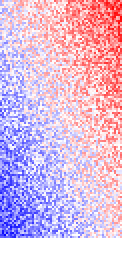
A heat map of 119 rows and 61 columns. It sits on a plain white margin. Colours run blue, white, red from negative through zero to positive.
The bottom left is the ninth with the lowest average. No regular stripes run through it. There is an overall slope up to the top right. Fine speckle covers the field. Neither half mirrors the other.
